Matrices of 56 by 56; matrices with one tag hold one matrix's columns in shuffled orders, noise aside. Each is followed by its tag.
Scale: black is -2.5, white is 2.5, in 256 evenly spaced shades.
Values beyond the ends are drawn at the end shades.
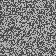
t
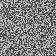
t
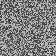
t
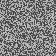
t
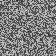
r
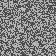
t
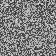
t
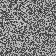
t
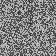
t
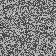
r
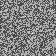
r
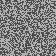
r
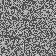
r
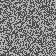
t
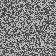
t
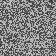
t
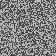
t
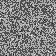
t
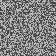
t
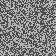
t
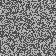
r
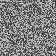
t
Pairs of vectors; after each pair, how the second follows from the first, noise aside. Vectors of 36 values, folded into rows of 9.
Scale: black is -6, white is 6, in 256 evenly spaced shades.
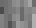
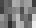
scaled up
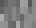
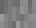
shrunk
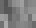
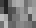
scaled up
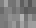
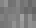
shrunk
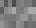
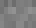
shrunk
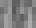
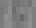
shrunk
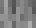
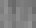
shrunk
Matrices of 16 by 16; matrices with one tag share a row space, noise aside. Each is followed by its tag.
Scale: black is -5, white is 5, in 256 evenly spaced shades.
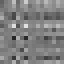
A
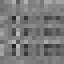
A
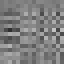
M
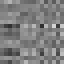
M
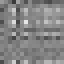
A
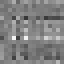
A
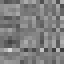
M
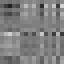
M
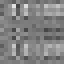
A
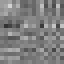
M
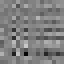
A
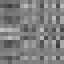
M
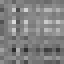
A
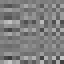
M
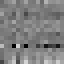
A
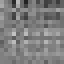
A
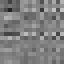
M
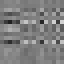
M
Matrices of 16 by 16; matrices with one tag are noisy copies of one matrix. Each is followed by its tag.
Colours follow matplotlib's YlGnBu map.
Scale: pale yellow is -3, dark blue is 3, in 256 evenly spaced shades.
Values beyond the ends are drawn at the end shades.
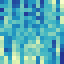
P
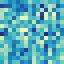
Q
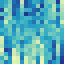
P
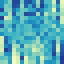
P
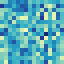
Q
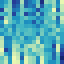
P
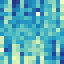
P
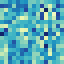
Q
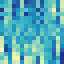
P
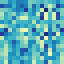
Q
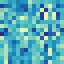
Q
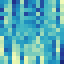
P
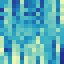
P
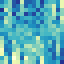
P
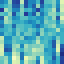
P
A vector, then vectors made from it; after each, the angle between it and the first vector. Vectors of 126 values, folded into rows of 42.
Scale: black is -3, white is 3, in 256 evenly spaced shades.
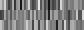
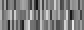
orthogonal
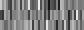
nearly parallel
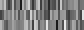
nearly parallel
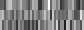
partly opposed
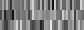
orthogonal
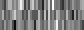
partly opposed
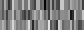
partly aligned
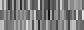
nearly parallel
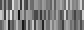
orthogonal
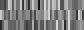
nearly opposite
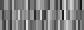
orthogonal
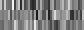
partly aligned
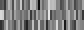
nearly opposite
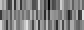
nearly parallel
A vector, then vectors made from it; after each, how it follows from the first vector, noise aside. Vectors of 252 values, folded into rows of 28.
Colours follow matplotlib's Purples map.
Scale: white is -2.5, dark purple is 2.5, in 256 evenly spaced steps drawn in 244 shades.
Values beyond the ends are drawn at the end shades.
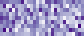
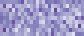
shrunk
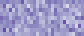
shrunk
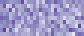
shrunk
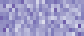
shrunk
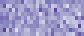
shrunk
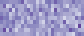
shrunk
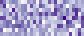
sign-scrambled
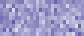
shrunk
